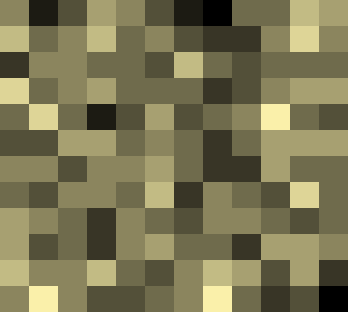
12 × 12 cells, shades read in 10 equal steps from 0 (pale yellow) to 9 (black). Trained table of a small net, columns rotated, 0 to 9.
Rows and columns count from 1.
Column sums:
46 53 54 54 58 52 63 62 64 51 43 59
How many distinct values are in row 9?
5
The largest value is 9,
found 2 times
